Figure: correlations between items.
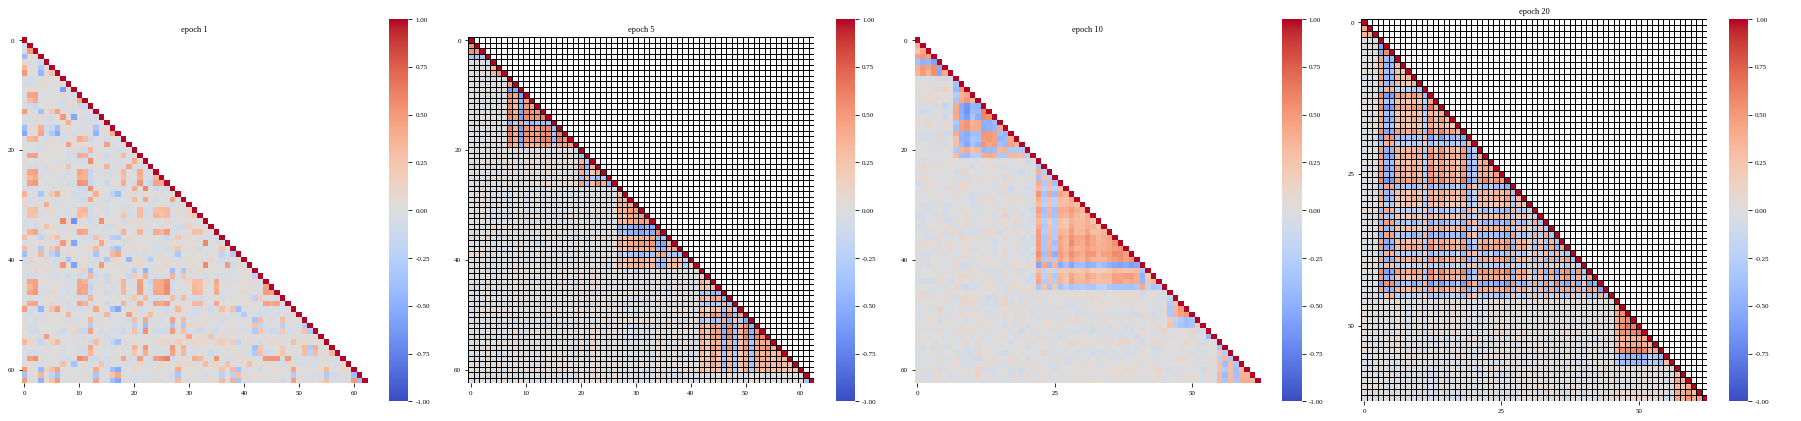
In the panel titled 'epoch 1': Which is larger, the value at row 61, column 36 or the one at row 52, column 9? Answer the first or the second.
the second
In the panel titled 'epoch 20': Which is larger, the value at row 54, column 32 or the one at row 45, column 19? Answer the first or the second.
the second
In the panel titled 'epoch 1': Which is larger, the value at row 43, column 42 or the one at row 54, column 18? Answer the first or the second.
the second
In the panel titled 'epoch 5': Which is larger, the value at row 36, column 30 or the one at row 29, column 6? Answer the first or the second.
the first
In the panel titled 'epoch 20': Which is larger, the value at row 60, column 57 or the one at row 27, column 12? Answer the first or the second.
the first
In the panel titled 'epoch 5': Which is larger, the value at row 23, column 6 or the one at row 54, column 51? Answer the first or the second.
the first
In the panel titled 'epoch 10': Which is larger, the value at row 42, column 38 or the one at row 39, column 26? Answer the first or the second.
the second
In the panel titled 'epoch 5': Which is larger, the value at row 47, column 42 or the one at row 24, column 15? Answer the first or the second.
the first
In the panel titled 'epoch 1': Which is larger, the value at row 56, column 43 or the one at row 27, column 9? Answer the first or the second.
the first
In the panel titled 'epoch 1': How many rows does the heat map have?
63
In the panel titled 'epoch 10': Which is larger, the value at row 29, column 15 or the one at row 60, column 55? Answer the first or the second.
the second
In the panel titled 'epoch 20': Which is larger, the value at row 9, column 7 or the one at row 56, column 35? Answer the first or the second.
the first
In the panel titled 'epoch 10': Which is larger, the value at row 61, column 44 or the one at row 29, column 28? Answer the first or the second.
the second
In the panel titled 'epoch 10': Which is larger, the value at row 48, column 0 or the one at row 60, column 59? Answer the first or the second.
the second
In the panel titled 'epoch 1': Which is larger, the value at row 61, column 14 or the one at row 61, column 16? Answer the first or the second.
the second
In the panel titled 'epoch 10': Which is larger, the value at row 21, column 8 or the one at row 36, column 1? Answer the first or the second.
the second
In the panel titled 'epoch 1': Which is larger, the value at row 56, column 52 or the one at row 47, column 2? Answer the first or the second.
the second
